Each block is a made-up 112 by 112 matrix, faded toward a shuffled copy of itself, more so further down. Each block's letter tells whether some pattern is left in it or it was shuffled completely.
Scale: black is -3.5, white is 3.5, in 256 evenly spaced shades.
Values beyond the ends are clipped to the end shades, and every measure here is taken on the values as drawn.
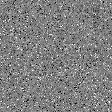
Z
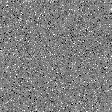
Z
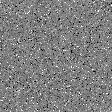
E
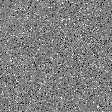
Z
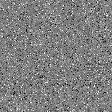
Z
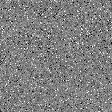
Z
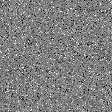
Z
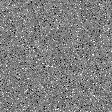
E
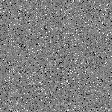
Z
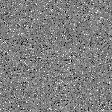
Z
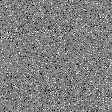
E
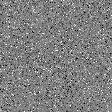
Z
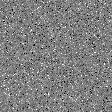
E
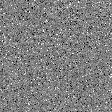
Z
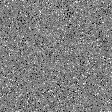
E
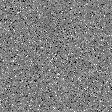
E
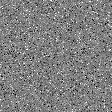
E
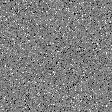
E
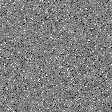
E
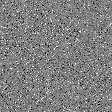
E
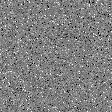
E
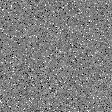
Z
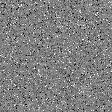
Z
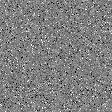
Z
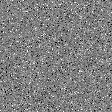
E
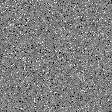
E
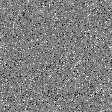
Z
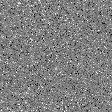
E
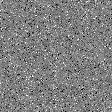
E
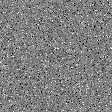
E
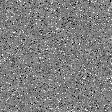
Z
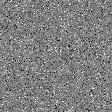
Z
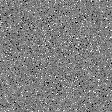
Z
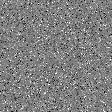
Z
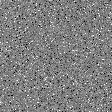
E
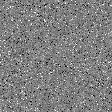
Z
